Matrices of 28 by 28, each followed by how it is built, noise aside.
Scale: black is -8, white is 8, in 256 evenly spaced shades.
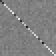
diagonal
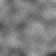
smooth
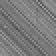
Toeplitz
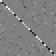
diagonal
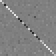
diagonal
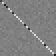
diagonal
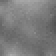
smooth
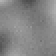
smooth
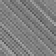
Toeplitz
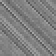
Toeplitz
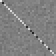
diagonal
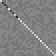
diagonal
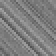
Toeplitz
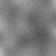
smooth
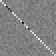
diagonal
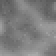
smooth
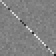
diagonal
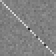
diagonal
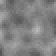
smooth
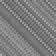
Toeplitz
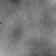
smooth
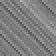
Toeplitz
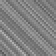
Toeplitz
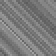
Toeplitz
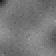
smooth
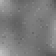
smooth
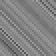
Toeplitz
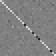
diagonal
